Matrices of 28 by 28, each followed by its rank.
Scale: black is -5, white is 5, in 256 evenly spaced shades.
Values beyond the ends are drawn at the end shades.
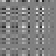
one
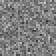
full rank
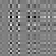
one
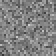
full rank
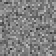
full rank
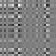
one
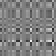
one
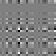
one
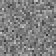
full rank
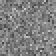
full rank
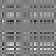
one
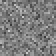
full rank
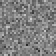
full rank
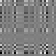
one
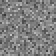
full rank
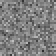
full rank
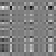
one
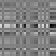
one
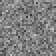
full rank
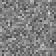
full rank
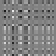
one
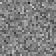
full rank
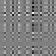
one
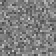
full rank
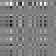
one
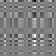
one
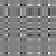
one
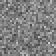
full rank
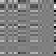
one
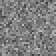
full rank
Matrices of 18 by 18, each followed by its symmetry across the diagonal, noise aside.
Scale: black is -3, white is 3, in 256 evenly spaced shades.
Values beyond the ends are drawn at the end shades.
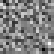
antisymmetric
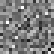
symmetric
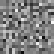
antisymmetric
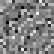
symmetric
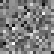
symmetric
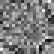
symmetric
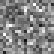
symmetric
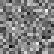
antisymmetric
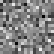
symmetric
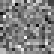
antisymmetric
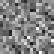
symmetric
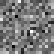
symmetric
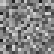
symmetric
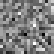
antisymmetric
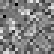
symmetric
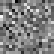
antisymmetric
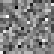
antisymmetric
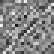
symmetric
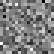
antisymmetric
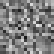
antisymmetric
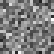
symmetric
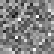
symmetric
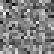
antisymmetric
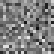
antisymmetric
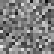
antisymmetric
